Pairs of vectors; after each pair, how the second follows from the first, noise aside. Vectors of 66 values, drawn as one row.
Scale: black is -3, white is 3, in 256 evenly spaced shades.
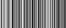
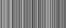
shrunk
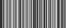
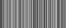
shrunk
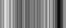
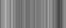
shrunk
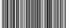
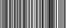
shuffled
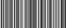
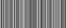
shrunk
